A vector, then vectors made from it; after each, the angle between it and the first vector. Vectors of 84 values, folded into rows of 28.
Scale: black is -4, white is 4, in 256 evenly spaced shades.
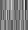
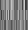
nearly parallel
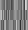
nearly opposite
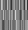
partly opposed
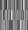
partly aligned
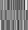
partly opposed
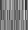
nearly parallel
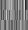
nearly parallel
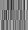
nearly opposite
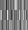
partly opposed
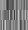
partly opposed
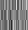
orthogonal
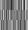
nearly opposite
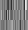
nearly opposite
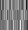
partly aligned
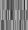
nearly opposite
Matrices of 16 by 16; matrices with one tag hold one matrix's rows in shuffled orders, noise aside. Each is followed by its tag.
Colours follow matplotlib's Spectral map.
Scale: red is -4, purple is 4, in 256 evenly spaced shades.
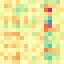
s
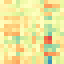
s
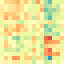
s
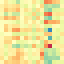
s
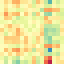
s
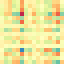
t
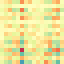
t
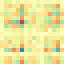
t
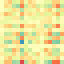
t
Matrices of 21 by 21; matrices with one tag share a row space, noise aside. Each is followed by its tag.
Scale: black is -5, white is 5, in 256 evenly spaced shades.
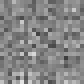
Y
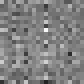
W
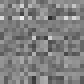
Y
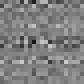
Y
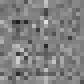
W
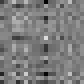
W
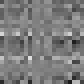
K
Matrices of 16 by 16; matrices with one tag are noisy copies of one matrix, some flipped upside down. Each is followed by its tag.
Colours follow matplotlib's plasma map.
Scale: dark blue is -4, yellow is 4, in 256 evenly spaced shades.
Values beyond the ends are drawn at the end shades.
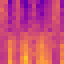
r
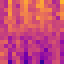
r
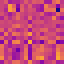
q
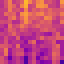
r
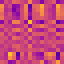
q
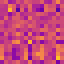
q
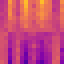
r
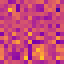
q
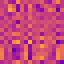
q
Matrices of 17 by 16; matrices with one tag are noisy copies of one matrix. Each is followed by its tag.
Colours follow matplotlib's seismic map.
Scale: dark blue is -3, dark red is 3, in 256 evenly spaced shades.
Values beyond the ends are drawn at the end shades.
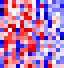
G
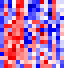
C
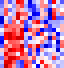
C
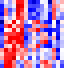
C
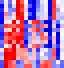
C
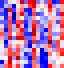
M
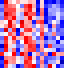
G
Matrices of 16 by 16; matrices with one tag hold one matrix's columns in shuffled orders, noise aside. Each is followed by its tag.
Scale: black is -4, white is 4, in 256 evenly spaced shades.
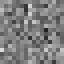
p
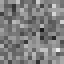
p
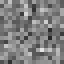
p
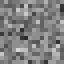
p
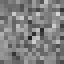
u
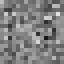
u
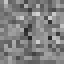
u
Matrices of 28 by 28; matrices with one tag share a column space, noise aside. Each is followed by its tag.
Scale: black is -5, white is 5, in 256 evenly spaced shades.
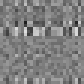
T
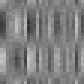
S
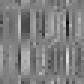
S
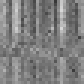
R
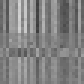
R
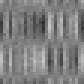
S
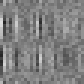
S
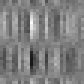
S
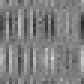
S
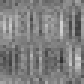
S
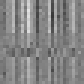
R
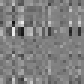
T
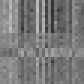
R
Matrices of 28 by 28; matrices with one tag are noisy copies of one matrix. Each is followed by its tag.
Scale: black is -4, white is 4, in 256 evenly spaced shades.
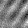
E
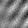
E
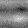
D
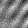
E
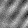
E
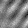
E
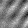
E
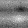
D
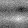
D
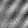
E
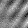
E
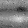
D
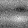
D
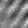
E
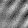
E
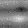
D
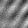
E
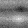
D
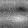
D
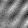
E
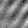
E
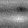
D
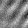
E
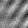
E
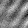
E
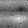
D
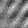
E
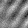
E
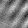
E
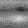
D
